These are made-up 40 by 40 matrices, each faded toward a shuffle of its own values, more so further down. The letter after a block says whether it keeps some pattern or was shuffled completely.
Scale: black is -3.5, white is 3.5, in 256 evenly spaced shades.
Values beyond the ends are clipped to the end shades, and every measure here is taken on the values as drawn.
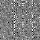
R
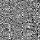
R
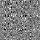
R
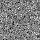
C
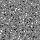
C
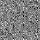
R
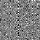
R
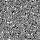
C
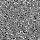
C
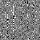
R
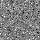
C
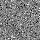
C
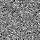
C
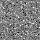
C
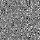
R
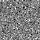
C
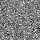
C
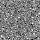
C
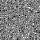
C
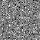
R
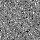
C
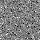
C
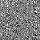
R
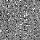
R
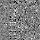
R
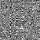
R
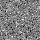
C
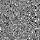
R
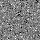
C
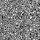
R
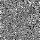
R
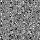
R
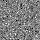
C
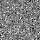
C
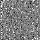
R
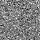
C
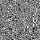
R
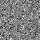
R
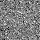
C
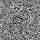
R
